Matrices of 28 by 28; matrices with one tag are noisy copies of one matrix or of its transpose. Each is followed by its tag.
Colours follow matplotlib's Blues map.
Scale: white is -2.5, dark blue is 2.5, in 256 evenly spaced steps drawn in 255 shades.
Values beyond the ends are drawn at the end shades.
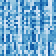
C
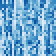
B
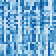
C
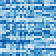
C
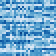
C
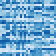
C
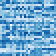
C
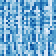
C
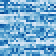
B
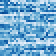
B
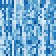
B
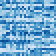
C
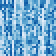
B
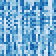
C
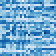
C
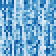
B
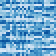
C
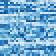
B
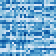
C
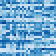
C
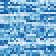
B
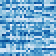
C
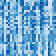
C
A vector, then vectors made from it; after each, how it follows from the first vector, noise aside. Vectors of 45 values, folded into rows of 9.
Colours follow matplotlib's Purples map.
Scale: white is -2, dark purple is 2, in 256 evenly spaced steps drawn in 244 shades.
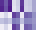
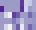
partly zeroed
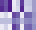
copied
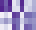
copied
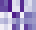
copied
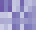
shrunk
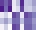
copied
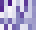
sign-scrambled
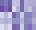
shrunk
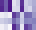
copied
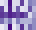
sign-scrambled
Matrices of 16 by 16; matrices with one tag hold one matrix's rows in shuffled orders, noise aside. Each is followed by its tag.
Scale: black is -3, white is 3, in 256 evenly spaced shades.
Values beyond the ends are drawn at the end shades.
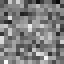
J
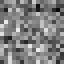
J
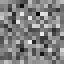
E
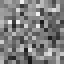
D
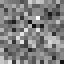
D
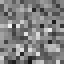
D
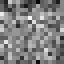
J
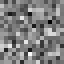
D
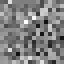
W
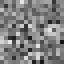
D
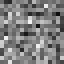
J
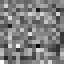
J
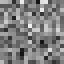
E
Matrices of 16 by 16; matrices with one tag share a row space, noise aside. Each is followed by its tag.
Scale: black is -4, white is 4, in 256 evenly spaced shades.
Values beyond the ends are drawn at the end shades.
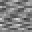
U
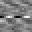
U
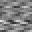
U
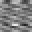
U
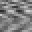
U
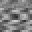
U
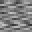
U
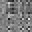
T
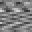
U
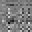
T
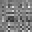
T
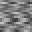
U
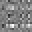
T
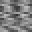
U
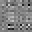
T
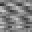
U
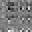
T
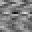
U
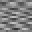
U
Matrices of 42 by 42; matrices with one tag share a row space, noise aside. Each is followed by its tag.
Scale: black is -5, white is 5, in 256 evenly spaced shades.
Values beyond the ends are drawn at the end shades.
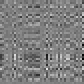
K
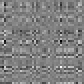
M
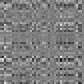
M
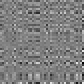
K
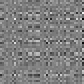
K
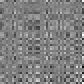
K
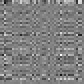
M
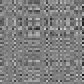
K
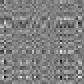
M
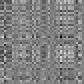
M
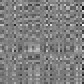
K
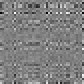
K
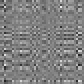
M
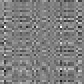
M
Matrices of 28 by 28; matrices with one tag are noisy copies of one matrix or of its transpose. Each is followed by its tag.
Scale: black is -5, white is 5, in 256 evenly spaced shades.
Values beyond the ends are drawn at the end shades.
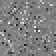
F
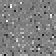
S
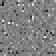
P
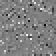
F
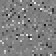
F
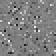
F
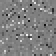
F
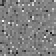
P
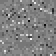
F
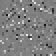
F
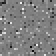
P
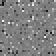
P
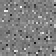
S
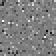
P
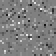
F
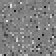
S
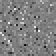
F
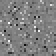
F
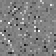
F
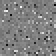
S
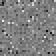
P
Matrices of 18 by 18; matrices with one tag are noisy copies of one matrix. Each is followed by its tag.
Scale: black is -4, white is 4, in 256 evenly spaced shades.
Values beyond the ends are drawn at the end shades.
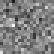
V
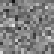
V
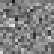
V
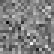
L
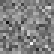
L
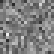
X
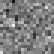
V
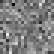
X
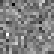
X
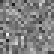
X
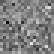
L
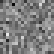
X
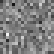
X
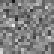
V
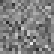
L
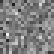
X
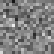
V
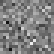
L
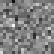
V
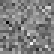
L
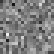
X
